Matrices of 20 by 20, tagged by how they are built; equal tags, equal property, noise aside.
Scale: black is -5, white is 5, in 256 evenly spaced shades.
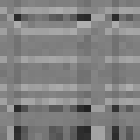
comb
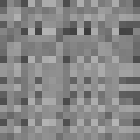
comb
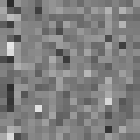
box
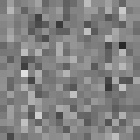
box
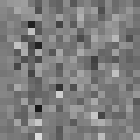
box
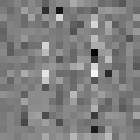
box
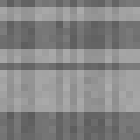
comb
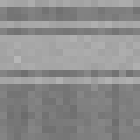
comb
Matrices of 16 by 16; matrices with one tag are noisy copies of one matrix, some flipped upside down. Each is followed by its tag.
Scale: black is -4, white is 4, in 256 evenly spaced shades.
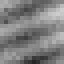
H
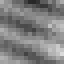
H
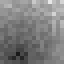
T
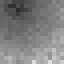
T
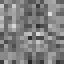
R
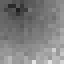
T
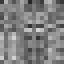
R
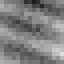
H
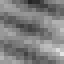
H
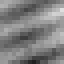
H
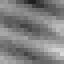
H
